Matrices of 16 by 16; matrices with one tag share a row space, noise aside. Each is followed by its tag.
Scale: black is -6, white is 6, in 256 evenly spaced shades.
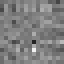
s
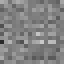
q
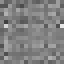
q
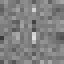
s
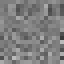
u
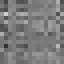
q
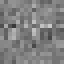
s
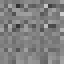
u
